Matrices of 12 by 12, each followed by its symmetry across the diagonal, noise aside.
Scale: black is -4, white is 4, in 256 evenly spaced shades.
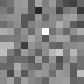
neither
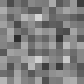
antisymmetric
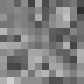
antisymmetric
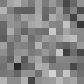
neither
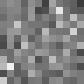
neither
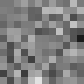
antisymmetric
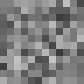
antisymmetric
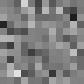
antisymmetric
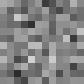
neither
